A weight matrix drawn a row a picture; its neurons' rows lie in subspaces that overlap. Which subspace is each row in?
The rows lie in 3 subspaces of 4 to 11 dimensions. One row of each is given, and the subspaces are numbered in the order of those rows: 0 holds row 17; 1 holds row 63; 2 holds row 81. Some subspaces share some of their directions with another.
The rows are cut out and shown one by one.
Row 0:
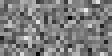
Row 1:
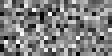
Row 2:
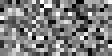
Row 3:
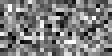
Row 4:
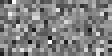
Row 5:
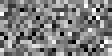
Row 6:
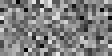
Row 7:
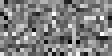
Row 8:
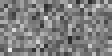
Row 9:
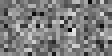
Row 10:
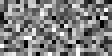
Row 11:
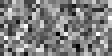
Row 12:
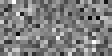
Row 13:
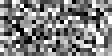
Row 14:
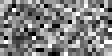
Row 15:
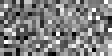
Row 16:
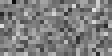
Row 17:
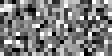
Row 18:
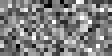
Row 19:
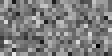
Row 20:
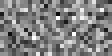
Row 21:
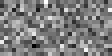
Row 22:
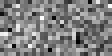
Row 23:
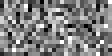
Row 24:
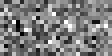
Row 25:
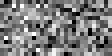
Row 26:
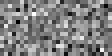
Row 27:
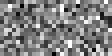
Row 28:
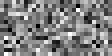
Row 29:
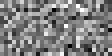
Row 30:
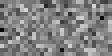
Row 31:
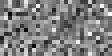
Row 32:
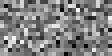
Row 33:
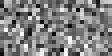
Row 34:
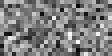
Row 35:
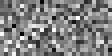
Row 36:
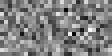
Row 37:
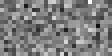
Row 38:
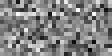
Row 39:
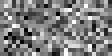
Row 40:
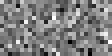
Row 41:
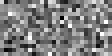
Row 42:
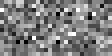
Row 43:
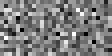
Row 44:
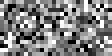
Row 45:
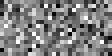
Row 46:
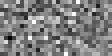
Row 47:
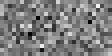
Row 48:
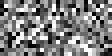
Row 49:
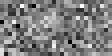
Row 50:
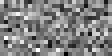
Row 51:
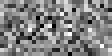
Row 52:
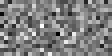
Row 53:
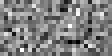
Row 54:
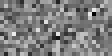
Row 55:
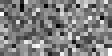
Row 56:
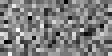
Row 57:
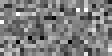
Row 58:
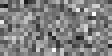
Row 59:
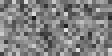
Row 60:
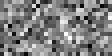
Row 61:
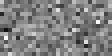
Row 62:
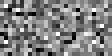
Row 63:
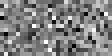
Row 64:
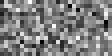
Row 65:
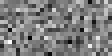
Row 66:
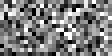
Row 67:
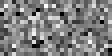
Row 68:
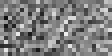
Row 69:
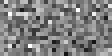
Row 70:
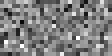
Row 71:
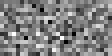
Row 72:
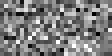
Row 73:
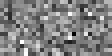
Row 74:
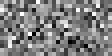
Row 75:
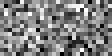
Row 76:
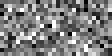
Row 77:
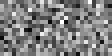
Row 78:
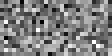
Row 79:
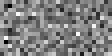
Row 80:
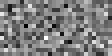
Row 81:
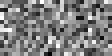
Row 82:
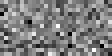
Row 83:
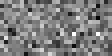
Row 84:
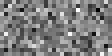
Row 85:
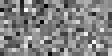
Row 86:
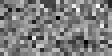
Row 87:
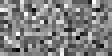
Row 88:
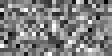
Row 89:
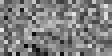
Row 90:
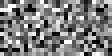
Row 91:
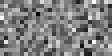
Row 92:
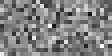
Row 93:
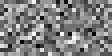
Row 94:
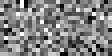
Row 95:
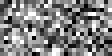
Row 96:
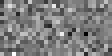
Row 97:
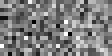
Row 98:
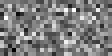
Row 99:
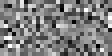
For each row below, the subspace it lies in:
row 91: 2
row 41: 1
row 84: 0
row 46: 1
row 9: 1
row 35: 1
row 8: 1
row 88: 2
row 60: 1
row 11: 1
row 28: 1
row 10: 1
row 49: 1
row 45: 1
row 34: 1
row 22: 1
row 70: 1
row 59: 0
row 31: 1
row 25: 2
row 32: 2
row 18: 2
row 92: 2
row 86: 2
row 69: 0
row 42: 2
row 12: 0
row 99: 0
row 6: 2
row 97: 1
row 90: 0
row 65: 1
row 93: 2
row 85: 0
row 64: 1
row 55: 0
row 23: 1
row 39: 2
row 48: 0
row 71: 2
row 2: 2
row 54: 2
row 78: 0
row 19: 0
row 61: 1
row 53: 1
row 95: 2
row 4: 1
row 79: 0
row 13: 1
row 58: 2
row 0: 1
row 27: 0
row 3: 2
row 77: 1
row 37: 1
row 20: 2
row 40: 1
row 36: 2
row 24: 1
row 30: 2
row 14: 2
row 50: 2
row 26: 1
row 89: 1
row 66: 1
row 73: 2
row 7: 1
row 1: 1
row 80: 0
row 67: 0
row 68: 1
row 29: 1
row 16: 1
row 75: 1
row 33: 1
